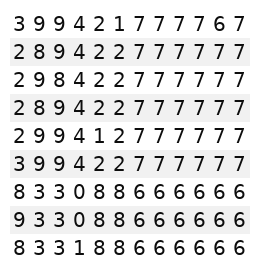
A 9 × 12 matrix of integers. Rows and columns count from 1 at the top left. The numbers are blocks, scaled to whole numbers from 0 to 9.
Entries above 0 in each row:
12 12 12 12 12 12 11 11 12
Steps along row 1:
up same down down down up same same same down up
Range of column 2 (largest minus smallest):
6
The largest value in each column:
9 9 9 4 8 8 7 7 7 7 7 7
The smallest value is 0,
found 2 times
